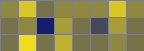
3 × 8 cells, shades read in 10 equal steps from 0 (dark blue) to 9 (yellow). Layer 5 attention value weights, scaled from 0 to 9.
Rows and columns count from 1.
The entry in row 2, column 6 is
2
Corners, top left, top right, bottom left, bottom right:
5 5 4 4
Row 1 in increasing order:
4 5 5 5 5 5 8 8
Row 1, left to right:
5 8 4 5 5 5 8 5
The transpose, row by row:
5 4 4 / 8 5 9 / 4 0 4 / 5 6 7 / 5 4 4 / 5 2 4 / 8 6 5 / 5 4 4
